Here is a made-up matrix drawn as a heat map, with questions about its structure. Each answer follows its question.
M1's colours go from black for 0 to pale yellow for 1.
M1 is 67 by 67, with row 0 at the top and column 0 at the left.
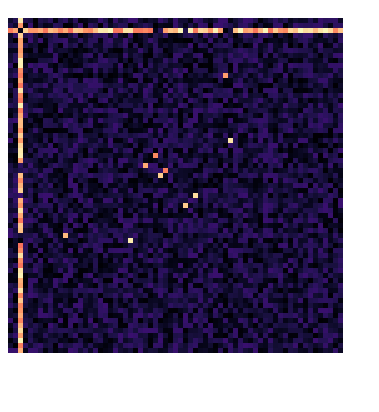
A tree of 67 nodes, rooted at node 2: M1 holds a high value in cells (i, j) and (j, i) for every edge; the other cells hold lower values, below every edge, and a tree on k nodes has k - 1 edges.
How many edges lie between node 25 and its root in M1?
1
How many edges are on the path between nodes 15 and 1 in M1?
2
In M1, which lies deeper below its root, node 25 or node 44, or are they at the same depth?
node 44
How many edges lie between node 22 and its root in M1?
1
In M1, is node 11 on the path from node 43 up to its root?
yes
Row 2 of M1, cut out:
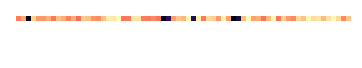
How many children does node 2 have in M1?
61
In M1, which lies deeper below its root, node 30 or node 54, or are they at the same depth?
node 30
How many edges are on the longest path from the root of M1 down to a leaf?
2
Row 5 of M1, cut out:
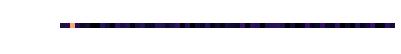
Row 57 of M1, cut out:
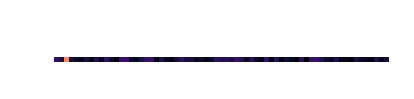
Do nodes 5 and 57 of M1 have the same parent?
yes
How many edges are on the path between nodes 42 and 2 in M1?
1
